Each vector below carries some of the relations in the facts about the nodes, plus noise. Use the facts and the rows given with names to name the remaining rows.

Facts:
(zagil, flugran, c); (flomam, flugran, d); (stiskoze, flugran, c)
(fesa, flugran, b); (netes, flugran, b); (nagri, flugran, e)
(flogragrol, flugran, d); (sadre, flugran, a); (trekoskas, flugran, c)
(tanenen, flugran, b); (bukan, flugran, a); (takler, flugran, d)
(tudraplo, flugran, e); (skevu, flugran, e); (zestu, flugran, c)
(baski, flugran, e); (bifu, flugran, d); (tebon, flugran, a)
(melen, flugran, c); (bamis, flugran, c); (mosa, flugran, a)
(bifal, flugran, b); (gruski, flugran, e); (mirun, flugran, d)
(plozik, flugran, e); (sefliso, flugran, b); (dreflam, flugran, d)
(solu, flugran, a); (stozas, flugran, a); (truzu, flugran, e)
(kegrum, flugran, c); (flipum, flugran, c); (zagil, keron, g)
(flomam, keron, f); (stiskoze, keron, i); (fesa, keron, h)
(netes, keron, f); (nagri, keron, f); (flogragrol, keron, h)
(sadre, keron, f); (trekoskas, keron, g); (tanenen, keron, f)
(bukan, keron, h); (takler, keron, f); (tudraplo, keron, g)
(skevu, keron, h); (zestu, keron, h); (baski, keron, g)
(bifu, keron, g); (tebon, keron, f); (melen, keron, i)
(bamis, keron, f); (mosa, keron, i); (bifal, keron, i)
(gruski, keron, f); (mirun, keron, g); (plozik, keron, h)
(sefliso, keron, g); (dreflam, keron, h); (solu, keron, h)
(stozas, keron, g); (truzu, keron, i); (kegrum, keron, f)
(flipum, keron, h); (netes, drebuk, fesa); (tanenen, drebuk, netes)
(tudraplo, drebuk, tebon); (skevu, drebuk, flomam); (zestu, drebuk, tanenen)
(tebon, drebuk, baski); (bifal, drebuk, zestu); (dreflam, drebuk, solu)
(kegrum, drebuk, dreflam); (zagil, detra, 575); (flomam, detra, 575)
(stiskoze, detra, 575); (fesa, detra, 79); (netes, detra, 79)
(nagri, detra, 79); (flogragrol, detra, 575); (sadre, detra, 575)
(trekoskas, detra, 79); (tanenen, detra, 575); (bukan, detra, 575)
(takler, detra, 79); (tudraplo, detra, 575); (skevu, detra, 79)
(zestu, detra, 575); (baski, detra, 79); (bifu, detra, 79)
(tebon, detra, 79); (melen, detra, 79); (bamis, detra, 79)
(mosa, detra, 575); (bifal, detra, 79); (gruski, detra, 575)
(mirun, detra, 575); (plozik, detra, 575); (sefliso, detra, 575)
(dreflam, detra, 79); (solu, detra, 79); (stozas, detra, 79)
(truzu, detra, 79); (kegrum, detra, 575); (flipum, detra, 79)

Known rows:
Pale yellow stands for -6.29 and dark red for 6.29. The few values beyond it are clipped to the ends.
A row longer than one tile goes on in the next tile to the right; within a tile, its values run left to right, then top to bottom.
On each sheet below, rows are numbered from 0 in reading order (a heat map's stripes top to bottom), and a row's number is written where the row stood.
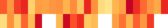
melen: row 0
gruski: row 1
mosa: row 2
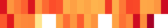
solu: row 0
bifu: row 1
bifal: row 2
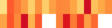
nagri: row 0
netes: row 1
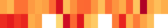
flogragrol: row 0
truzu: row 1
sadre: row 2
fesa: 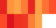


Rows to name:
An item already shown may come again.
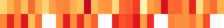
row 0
flomam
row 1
netes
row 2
dreflam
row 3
flipum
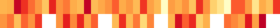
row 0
mosa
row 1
netes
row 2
kegrum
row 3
gruski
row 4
takler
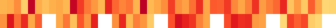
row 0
tanenen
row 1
mosa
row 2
tebon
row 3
fesa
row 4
fesa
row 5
tudraplo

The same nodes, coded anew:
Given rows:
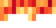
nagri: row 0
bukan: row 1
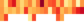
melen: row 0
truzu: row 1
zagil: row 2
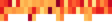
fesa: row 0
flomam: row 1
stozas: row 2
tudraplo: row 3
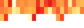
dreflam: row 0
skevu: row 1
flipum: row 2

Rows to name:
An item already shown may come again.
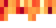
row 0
sefliso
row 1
flogragrol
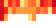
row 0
netes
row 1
baski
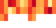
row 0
bifal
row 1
sefliso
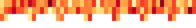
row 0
gruski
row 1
solu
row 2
zestu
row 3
dreflam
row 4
sefliso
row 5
sadre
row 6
mirun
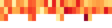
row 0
zestu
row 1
bifu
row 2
plozik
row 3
kegrum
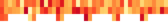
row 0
trekoskas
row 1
mosa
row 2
sefliso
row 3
bamis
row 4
dreflam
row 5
kegrum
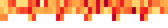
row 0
stiskoze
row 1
fesa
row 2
takler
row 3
tebon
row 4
tanenen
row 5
takler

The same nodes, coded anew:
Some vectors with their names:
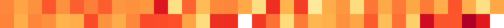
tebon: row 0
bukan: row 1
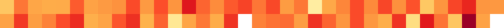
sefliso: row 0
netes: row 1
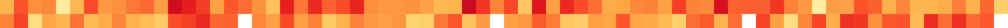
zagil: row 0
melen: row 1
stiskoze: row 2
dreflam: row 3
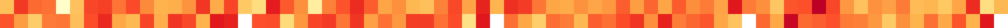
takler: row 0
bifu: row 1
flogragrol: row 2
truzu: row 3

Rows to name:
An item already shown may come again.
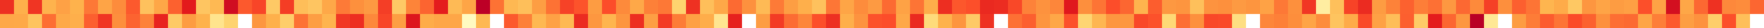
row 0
flomam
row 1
flomam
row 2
stozas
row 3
sefliso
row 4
flipum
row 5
bamis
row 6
tanenen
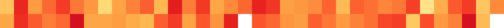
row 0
tudraplo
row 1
fesa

